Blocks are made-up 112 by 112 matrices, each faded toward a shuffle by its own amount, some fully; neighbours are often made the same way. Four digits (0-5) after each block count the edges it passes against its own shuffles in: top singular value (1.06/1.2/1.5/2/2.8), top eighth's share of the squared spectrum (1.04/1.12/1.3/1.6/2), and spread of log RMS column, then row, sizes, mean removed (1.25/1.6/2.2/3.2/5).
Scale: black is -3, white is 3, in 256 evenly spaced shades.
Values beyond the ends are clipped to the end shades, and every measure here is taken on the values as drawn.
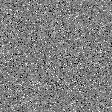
0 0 0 1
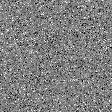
0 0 0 0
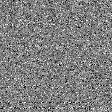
1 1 0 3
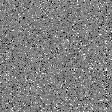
3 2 1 0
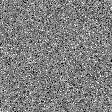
0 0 0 0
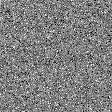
0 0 0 0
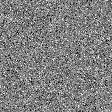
0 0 0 0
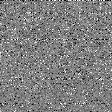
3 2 0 3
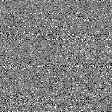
3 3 0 3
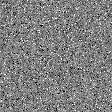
0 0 0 0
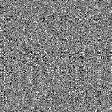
4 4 2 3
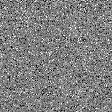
3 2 0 1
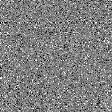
3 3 1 2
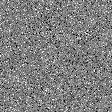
1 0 0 0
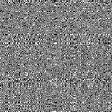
4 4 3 3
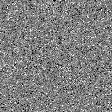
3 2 0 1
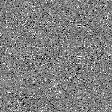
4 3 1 2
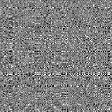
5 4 3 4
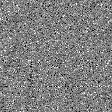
3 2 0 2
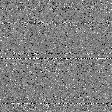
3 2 0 3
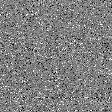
1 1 0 2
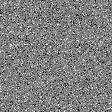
0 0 0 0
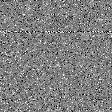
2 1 0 2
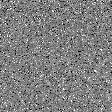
0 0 0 1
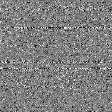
2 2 0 4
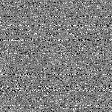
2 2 0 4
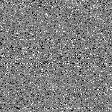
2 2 0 3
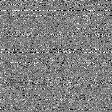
2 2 0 4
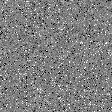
2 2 1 0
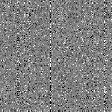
4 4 3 1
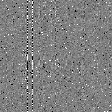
4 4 2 0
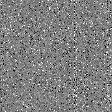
3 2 2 0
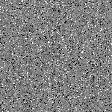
2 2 1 0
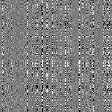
5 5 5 3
